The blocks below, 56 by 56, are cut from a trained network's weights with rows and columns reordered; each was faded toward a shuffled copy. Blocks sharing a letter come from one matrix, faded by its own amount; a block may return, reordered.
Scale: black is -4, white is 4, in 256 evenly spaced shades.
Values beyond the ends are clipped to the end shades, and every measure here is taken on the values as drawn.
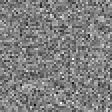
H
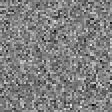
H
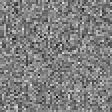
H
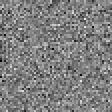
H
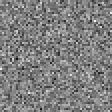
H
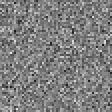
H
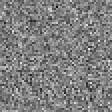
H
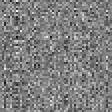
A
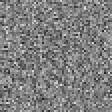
H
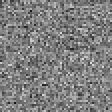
H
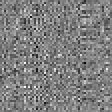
A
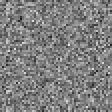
H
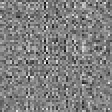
A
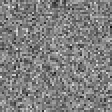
H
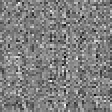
A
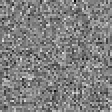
H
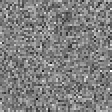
H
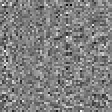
A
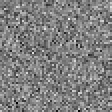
H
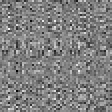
A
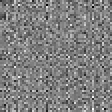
A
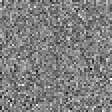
H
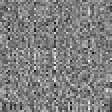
A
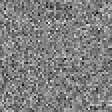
H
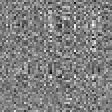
A
